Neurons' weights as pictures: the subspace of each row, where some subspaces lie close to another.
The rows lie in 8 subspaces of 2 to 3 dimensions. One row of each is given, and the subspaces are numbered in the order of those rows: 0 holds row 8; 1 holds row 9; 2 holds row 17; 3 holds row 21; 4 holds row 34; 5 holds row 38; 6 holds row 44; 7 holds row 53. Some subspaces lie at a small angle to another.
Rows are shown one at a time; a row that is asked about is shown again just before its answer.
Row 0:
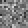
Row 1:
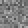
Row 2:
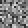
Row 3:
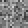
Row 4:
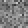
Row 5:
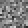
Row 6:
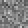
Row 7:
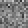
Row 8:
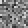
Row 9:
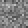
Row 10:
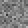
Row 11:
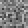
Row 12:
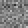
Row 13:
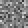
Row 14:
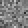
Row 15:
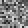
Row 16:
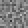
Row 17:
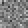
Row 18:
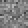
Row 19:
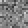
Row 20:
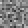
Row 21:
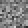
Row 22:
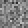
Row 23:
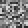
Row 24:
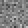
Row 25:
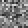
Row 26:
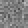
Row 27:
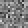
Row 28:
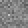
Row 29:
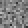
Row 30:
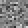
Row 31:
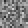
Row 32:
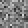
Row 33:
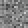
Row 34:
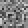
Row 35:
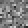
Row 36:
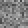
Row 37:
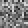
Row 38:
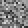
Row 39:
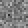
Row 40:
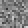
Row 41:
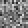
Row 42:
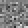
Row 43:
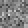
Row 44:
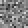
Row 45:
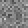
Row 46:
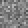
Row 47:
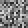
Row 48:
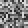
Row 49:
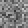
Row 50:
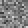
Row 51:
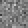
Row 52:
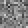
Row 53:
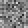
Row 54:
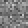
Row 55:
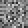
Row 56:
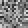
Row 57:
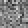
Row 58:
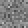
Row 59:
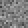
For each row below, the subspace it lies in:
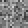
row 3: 0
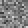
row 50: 5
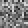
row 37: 6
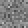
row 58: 2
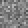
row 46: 2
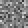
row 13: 6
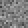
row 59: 2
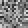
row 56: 2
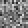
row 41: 7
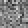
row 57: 7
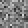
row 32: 0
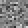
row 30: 3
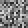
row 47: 7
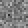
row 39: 2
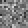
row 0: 0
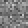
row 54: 7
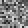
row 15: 5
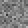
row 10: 1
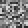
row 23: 3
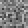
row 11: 4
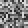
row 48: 6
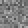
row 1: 5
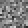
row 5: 3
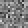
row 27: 7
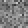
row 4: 1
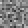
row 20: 4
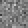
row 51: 0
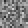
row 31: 7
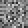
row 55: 7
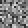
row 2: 0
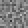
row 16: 4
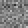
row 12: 1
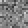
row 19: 0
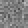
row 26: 6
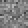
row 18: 6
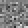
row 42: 3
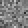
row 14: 2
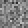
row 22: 7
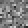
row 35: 3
